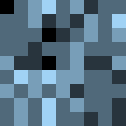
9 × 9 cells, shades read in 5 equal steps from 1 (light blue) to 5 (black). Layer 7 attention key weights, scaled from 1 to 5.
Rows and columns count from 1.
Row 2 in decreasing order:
4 4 3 3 3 3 2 2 1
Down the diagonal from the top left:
5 3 3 3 3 2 3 3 4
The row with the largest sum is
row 5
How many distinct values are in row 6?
4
